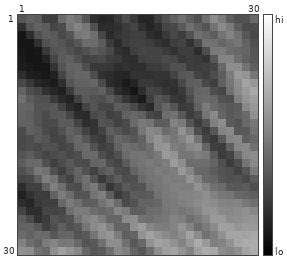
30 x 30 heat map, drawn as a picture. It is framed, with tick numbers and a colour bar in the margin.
Values rise toward the bottom right. No single row or column stands out from its neighbours. The grain runs diagonally down to the right. The ninth with the highest average is the bottom right. The halves do not mirror each other.
